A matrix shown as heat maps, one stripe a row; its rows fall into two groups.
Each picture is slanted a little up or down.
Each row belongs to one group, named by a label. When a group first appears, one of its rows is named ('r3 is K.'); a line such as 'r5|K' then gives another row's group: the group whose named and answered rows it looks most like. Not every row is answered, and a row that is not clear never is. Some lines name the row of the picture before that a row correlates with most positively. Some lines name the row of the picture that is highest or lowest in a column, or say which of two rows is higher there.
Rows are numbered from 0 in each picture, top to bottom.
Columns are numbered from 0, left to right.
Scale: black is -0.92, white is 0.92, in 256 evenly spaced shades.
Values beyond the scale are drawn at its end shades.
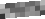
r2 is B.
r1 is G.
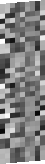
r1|G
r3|B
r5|G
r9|G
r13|B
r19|B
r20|G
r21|B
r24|B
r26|G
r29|G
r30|G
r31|G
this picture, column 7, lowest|22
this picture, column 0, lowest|25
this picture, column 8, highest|7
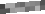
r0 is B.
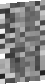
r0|G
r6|B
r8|B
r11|G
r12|G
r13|G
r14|B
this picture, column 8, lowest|14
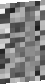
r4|G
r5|G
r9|B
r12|B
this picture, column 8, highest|1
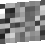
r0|B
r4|G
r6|B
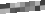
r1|G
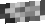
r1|B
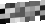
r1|B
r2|G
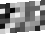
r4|B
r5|G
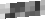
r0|G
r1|G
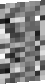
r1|G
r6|G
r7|G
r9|G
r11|G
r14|G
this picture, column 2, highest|3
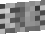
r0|B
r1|G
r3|G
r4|B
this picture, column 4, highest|5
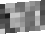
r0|B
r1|B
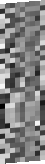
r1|B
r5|B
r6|G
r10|G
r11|B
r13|G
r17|G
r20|B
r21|B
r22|B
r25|G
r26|B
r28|G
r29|B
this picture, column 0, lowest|20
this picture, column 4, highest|16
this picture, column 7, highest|24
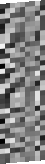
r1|B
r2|G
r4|B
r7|G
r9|B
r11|G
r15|B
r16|G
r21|G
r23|B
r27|B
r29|G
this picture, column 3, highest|18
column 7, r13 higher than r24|Yes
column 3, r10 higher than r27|Yes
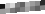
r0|B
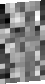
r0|B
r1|B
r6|G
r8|B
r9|B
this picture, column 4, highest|3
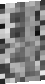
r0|B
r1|B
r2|G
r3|G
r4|B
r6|G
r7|B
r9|B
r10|G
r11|G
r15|B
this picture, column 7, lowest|6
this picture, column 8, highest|14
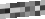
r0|G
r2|G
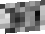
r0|B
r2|G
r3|G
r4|G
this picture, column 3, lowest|3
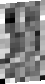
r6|G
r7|G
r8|G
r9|G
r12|G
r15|B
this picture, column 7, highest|11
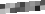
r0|B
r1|G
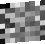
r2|B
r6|G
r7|B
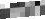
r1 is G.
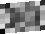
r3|G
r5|B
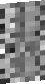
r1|B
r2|B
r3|G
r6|G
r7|B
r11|G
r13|B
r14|G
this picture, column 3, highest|15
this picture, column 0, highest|9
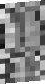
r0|B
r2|G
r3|G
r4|B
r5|B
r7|B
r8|B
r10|G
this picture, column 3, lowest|10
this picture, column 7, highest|11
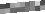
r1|G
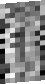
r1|G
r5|B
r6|G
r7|B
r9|B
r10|B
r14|B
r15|B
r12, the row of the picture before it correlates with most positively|0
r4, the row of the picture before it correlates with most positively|0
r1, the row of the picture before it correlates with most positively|1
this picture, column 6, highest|14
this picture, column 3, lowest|6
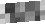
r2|G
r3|G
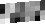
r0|B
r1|B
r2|G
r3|G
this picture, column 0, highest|3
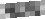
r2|G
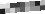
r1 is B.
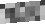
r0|B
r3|G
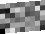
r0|G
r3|G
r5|B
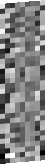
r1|B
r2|G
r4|G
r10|B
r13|B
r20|B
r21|B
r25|G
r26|B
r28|B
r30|B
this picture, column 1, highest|30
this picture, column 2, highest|30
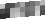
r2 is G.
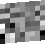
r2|G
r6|B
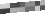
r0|G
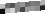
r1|B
